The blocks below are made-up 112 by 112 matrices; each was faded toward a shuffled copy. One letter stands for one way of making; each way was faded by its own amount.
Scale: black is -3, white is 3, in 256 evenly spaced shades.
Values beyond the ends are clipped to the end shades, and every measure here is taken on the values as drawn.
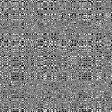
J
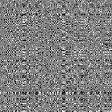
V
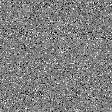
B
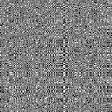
V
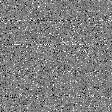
B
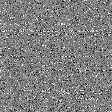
B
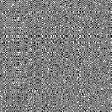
V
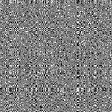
V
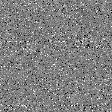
B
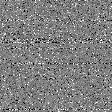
B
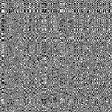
V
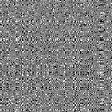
V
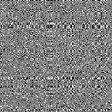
V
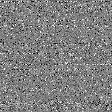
B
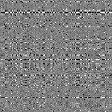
J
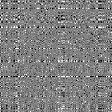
J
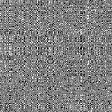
V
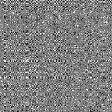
V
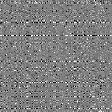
J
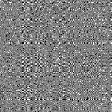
V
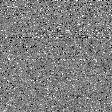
B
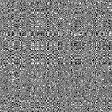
V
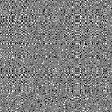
V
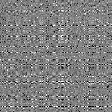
J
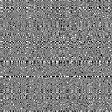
J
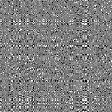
V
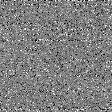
B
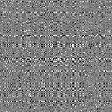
J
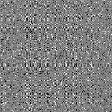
V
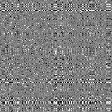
J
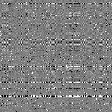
J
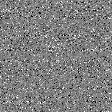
B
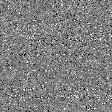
B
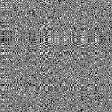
V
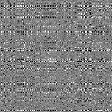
J
